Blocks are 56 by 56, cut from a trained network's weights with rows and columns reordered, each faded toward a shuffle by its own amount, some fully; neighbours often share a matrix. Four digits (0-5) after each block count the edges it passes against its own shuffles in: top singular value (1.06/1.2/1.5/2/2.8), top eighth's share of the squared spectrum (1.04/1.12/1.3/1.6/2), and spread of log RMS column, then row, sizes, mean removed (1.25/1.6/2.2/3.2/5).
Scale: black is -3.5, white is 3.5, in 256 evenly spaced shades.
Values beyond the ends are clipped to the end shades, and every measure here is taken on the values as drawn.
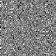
3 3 2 1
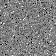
0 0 0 0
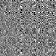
4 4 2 2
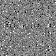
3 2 1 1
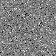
0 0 0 0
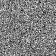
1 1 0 0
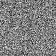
2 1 0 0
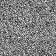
2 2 0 0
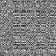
4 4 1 3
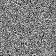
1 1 0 0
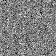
1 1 1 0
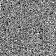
2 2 0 0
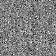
2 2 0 1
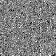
2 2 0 1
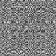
4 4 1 3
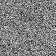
0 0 0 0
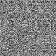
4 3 0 2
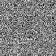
3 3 0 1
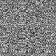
4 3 0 2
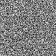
2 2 0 0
